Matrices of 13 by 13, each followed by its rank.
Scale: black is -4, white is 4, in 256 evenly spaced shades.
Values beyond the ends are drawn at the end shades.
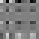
one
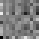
two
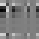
one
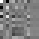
two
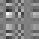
one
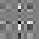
one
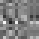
two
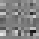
two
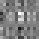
two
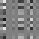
one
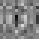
two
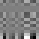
one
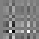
one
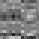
two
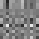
two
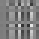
one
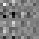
two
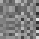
two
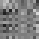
two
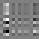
one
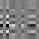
one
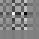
one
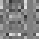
two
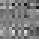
two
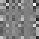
two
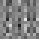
two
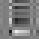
one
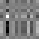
one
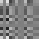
one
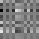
one
